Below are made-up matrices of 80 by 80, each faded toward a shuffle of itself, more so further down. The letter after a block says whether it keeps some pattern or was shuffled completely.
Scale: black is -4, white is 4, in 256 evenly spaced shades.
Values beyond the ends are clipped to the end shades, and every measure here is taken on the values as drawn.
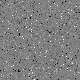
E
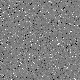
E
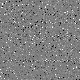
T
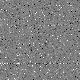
T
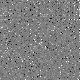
T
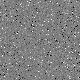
E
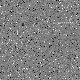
E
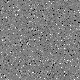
T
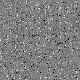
T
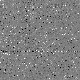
T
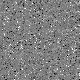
T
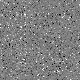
T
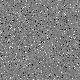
E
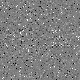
T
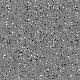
T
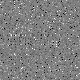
T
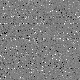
T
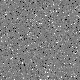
E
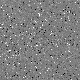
E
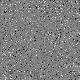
T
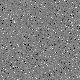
E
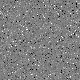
E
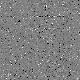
T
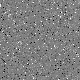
E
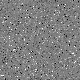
E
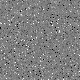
E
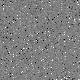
E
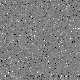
T
